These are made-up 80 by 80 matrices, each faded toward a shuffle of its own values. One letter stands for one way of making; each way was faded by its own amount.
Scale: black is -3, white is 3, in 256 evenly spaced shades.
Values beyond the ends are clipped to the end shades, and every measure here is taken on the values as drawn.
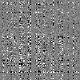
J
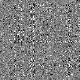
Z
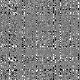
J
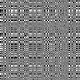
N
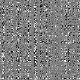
J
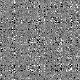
Z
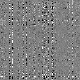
J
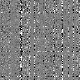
J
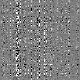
J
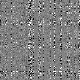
J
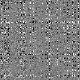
J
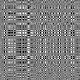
N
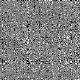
Z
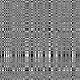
N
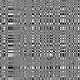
N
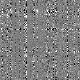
J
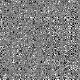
Z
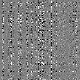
J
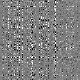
J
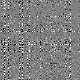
J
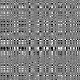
N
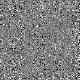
Z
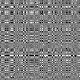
N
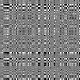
N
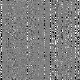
J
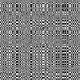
N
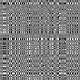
N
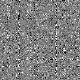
Z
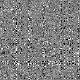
Z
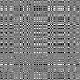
N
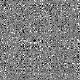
Z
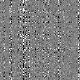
J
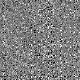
Z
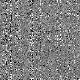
Z
